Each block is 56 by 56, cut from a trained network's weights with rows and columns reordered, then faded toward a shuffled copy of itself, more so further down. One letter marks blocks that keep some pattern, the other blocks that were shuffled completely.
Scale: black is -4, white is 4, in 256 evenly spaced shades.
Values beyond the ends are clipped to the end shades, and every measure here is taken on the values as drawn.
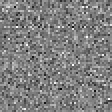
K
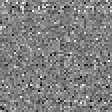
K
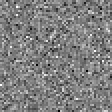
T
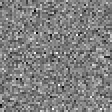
K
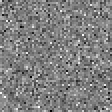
T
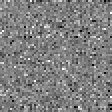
K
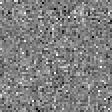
K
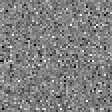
K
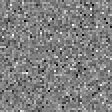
T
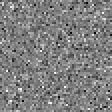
T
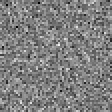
T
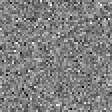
K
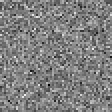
K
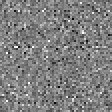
K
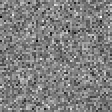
K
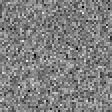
T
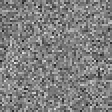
K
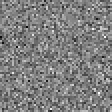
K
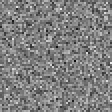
T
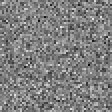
T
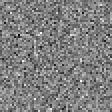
K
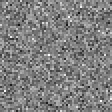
T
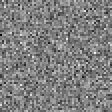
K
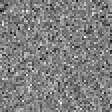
T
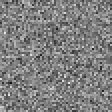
T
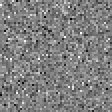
T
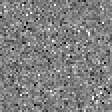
T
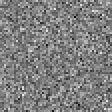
T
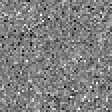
T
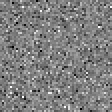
T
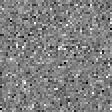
K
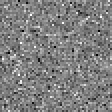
T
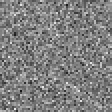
T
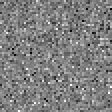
K
